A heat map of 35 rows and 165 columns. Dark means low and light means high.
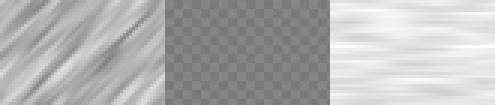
The table splits into one row of 3 panels. Panel 1,1: high, slanting up to the right. Panel 1,2: middling, checkered, faint in contrast. Panel 1,3: very high, streaked across, faint in contrast.
